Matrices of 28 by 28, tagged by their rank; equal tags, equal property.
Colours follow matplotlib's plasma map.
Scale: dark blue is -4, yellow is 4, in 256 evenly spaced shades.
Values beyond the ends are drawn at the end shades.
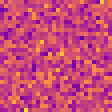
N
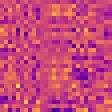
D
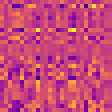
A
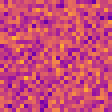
N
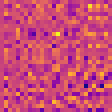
D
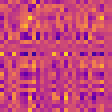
A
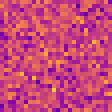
N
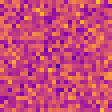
N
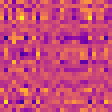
A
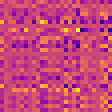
A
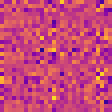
D
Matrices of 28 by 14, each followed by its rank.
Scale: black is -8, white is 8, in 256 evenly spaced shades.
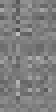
three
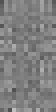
three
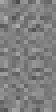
three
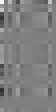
one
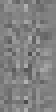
three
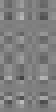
one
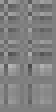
one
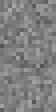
full rank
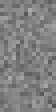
full rank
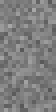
full rank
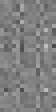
three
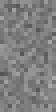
full rank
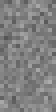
full rank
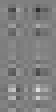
one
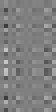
one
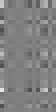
one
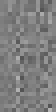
three
